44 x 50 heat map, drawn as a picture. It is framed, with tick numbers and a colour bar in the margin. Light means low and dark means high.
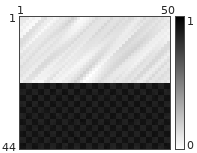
It is made of 2 by 1 panels. Panel 1,1: very low, slanting up to the right, faint in contrast. Panel 2,1: very high, checkered, faint in contrast.
